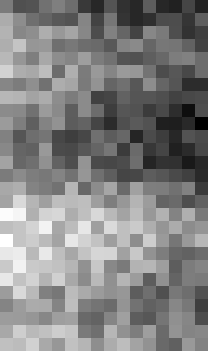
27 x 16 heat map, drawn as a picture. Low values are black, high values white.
Slope: up to the bottom left. Stripes: horizontal, repeating 2 times. Mirror symmetry: none. Ninth with the highest average: bottom left.
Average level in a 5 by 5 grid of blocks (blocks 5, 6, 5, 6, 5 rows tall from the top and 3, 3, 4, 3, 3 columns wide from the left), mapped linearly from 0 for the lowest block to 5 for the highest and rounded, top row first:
32111 | 32110 | 32210 | 54432 | 43322
